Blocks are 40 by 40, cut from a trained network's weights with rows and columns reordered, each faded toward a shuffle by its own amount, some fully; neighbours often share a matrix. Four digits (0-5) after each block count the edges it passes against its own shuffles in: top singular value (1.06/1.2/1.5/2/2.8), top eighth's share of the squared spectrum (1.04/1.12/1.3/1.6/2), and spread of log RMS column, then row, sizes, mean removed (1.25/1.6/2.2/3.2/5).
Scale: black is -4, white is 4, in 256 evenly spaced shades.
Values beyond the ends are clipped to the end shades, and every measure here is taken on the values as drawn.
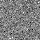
0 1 0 0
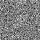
2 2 0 0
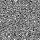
2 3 1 1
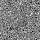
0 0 0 0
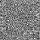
3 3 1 1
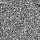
0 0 0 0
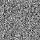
2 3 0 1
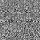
3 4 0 2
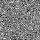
0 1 0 0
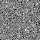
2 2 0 0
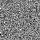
0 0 0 0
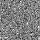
1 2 0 0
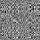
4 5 2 2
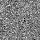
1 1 0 0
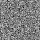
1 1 0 0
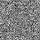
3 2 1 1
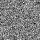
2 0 0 0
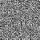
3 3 0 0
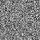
3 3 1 1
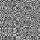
4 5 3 2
